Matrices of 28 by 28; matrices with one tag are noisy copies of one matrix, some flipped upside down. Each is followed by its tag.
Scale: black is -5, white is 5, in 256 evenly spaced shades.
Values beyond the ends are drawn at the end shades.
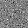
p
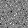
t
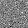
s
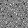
t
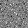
t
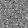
p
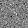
t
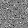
p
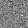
s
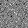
t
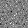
t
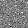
s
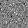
t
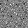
t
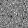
t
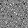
t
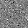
p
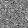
p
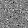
p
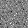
t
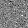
s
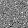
s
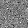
p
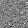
s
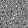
t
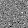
s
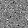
p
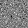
t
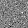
s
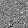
s
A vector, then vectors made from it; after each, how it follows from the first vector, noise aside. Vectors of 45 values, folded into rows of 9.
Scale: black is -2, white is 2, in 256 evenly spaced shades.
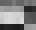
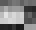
copied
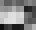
copied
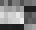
copied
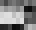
copied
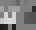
partly zeroed
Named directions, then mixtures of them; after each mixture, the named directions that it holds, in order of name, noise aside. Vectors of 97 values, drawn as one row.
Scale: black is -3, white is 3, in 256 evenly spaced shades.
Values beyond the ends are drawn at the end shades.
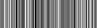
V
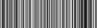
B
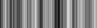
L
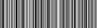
B, V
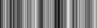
L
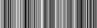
L, V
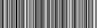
B, L, V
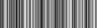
B, L, V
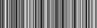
B, L, V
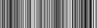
B, L, V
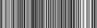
B, V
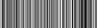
B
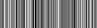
V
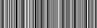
B, V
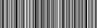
B, V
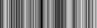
L, V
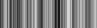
L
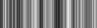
L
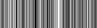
B, L, V
